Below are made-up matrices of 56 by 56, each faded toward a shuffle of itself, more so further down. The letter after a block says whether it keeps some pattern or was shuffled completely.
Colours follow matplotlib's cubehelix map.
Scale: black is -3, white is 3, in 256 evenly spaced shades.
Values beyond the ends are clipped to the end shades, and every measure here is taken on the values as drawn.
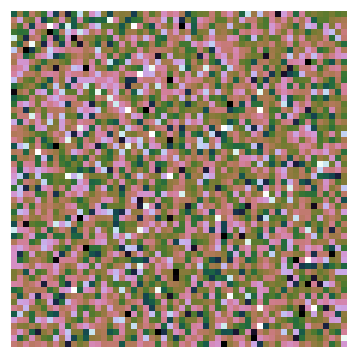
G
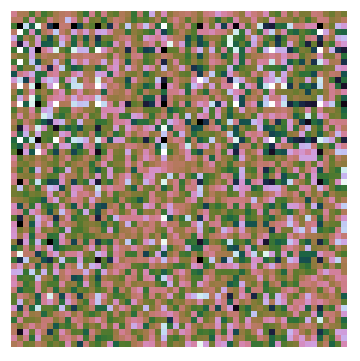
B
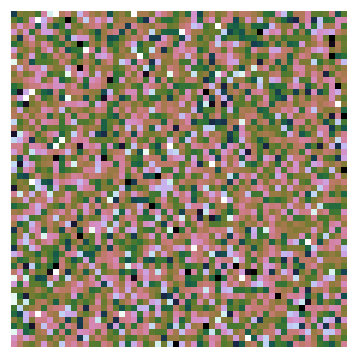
G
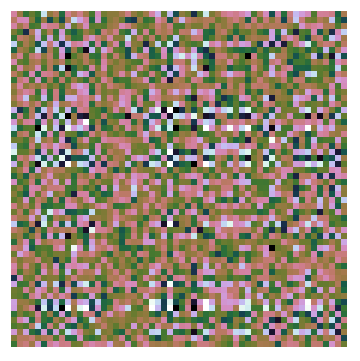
B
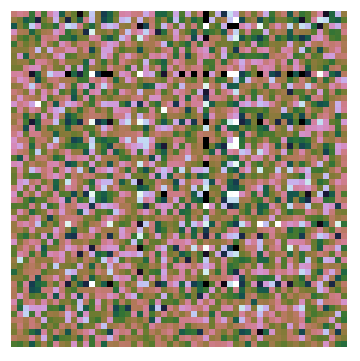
B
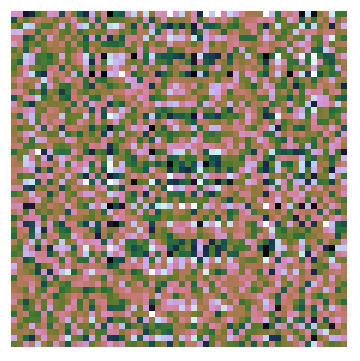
B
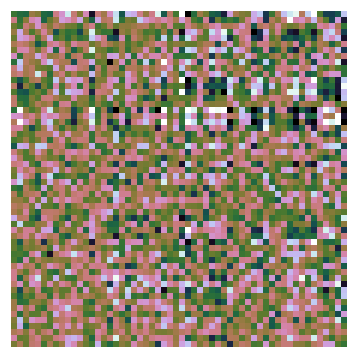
B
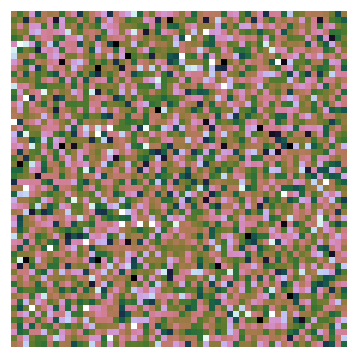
G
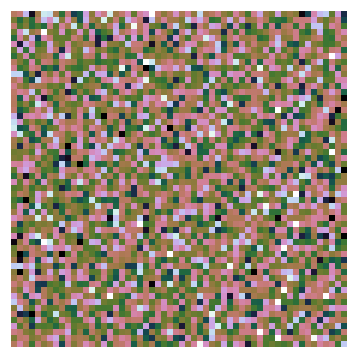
G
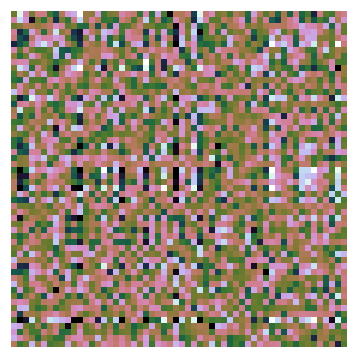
B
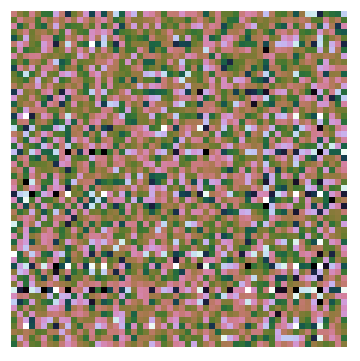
B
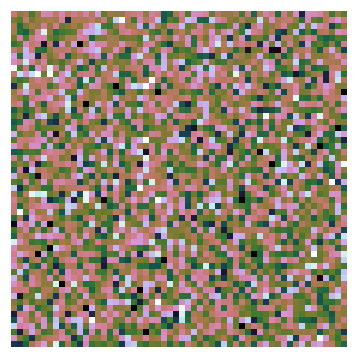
G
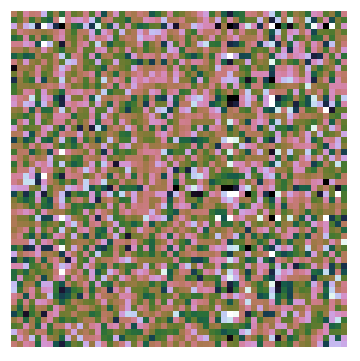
B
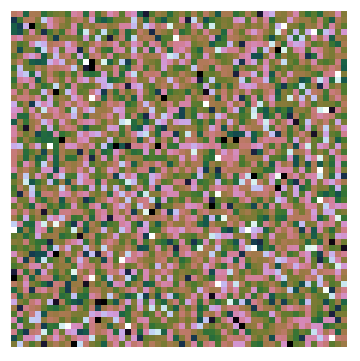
G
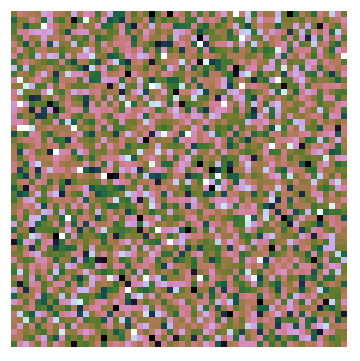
G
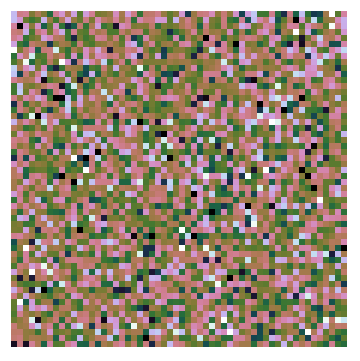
G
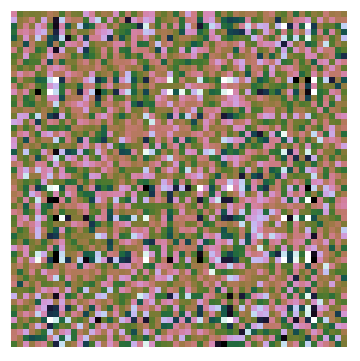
B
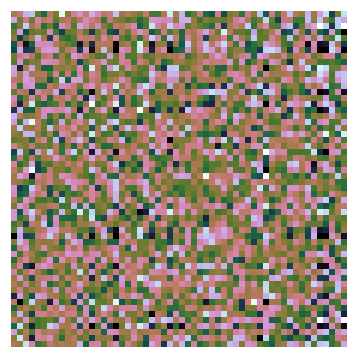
B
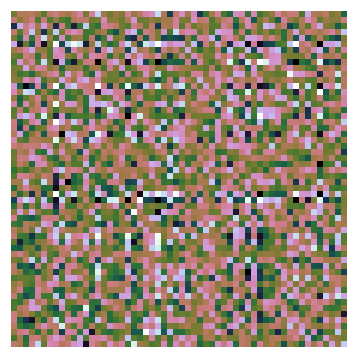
B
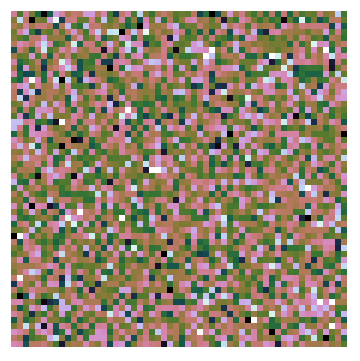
G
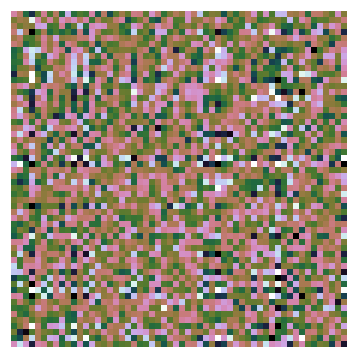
B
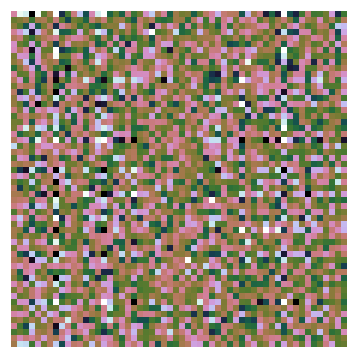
B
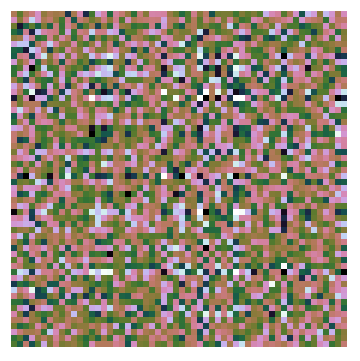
B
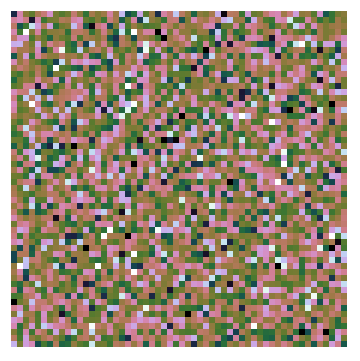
G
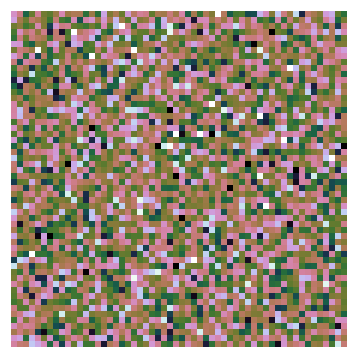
G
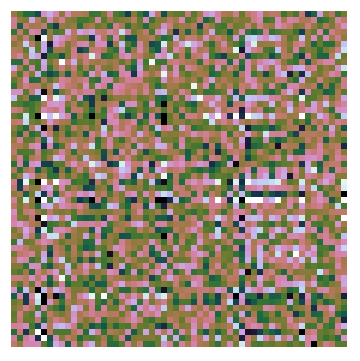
B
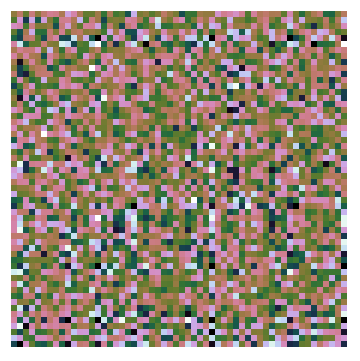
B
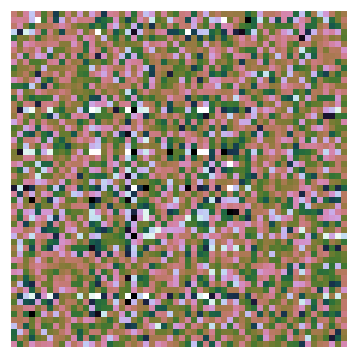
B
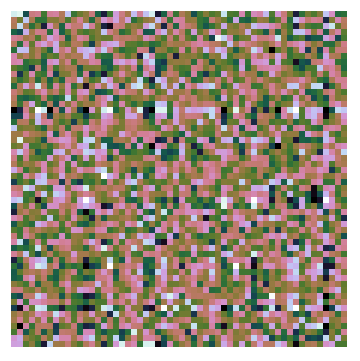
B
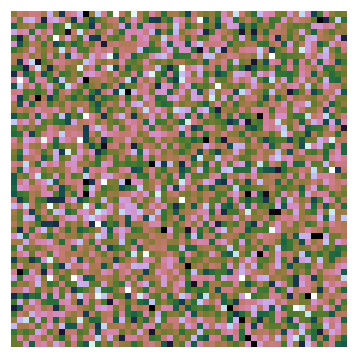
G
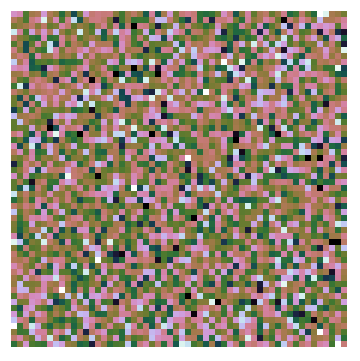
G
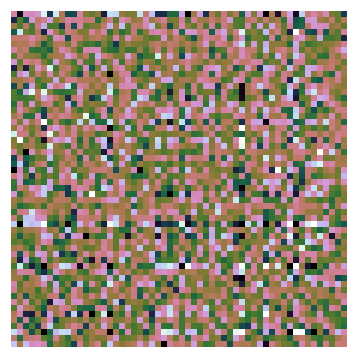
B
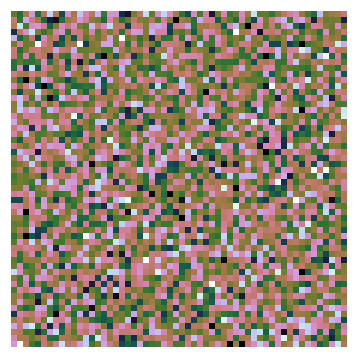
G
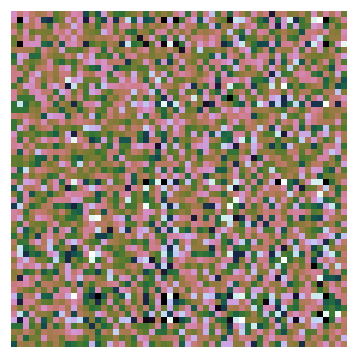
B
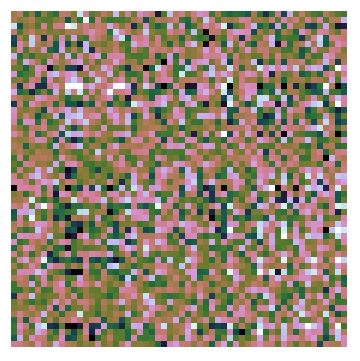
B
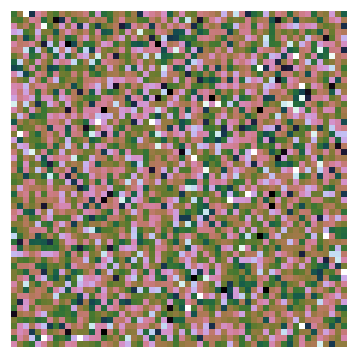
G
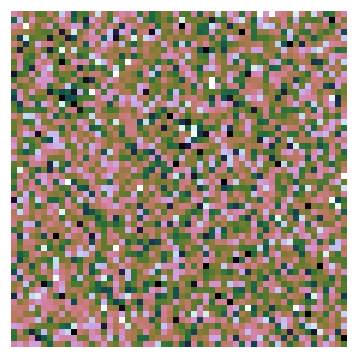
G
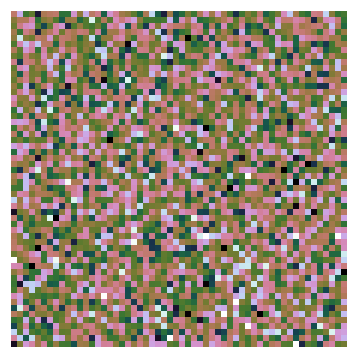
G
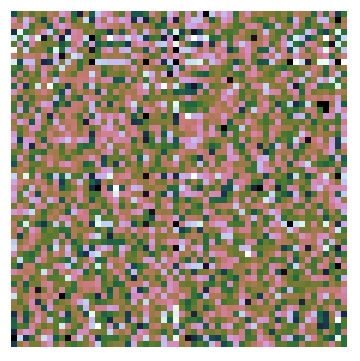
B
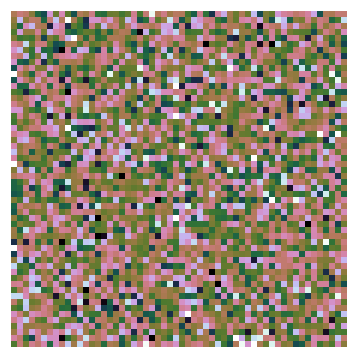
G
